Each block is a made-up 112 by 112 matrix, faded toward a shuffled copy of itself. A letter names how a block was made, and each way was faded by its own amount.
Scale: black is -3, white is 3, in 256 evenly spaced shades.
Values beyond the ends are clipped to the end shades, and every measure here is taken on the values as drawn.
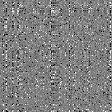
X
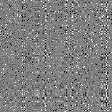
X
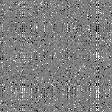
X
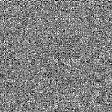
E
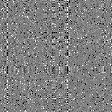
X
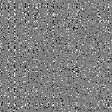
X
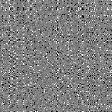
X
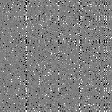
X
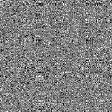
E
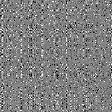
X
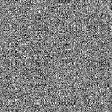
E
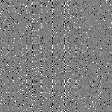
X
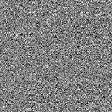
E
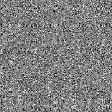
E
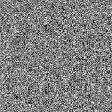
E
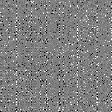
X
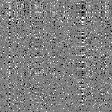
X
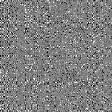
X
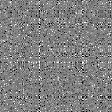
X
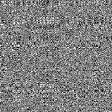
E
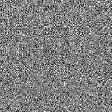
E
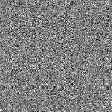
E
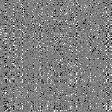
X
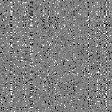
X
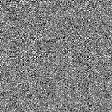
E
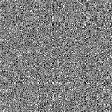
E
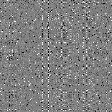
X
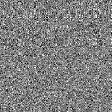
E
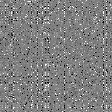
X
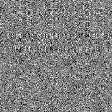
E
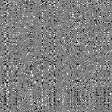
X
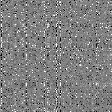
X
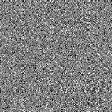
E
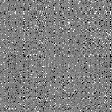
X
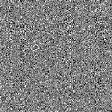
E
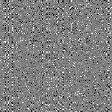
X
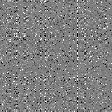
X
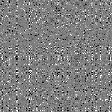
X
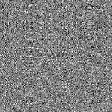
E
